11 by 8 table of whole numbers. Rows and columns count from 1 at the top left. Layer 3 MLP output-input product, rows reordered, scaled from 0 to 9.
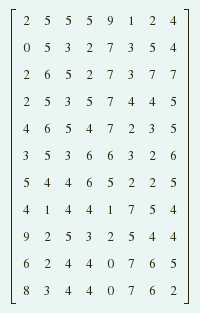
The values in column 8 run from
2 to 7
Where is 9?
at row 1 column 5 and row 9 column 1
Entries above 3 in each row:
5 4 5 6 6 4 6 6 5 6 5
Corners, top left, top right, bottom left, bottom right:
2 4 8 2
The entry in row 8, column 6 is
7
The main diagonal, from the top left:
2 5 5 5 7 3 2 4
